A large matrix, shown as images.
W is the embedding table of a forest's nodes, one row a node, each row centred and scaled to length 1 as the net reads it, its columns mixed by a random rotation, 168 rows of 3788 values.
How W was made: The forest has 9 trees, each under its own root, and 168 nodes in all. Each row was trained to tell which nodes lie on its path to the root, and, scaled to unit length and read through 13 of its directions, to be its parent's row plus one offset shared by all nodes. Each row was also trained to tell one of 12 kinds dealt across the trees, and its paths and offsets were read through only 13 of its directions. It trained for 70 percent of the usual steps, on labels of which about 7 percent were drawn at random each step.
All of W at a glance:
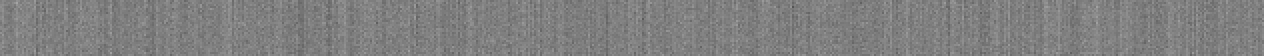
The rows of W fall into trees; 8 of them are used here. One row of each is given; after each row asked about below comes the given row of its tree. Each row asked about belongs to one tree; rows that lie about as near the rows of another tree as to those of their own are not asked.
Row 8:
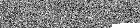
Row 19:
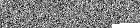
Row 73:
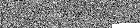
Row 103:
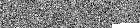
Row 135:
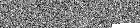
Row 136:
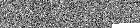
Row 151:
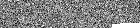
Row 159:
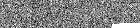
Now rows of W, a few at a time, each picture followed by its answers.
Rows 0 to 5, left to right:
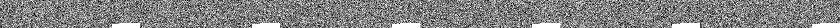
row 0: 8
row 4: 135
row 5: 8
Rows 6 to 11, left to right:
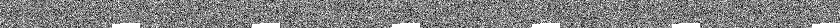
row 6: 103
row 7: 159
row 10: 73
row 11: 8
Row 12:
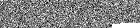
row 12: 8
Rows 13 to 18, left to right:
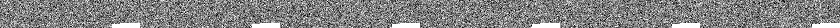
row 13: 19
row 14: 19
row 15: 103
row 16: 8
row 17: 159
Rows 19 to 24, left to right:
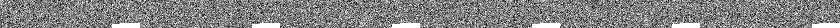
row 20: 136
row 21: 8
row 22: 135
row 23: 135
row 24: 103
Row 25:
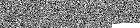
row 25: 103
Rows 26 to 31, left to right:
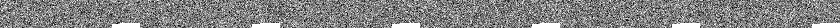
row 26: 136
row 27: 151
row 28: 135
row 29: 159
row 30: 103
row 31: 8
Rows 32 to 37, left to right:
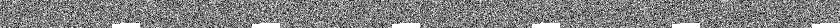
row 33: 159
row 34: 136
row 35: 135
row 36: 103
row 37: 19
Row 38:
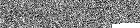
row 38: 103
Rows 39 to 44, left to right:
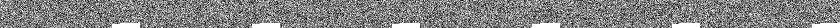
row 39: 19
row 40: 135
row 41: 159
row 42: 8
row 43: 73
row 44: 19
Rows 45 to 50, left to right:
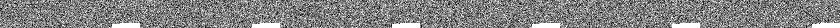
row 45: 135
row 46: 159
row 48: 159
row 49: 19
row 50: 135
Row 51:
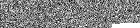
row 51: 19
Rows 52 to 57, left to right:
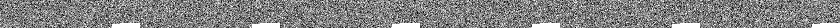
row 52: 135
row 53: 19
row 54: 159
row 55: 8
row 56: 103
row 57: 8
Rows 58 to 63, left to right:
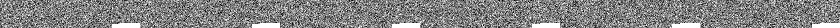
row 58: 136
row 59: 136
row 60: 136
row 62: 19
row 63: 103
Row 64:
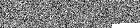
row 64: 135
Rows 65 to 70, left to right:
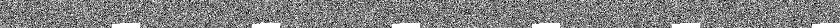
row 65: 103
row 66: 135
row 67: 135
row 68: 73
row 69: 19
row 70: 103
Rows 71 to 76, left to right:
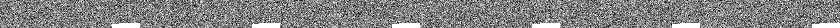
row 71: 73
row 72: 136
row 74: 19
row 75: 103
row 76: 136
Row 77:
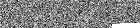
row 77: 135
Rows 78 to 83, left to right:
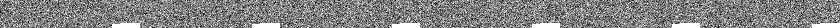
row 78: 8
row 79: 136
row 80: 19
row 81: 103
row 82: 136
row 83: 19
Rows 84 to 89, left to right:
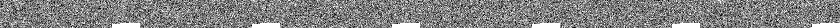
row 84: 103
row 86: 103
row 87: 8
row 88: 135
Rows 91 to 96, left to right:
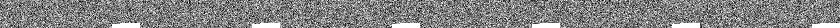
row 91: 8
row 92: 19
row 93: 103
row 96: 8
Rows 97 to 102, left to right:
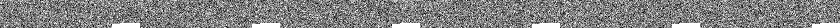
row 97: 135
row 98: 19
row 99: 135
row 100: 136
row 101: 136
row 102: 8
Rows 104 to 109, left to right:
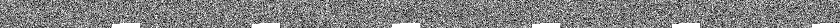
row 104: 159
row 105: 159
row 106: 8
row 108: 73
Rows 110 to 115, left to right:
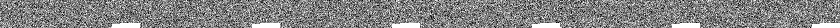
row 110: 8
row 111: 19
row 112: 19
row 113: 103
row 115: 159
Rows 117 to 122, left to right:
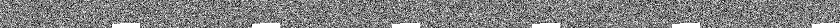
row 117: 103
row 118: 8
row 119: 19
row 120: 19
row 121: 19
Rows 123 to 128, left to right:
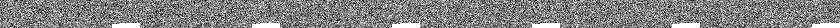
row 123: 73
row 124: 103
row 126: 19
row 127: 159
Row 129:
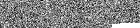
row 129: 8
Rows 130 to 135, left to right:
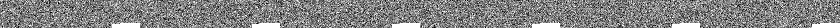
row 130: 19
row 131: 73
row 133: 135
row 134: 159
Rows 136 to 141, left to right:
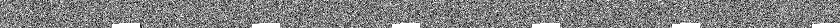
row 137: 8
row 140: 103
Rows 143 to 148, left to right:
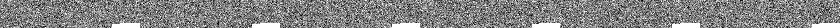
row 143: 159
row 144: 8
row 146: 73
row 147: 135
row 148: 136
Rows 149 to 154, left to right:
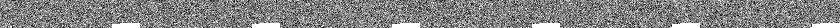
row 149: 136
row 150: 73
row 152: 73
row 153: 8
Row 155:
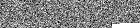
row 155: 103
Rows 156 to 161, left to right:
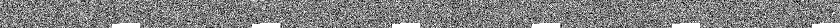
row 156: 135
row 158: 135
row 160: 159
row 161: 136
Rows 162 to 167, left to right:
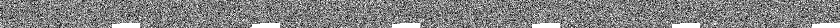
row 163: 8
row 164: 103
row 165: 103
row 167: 135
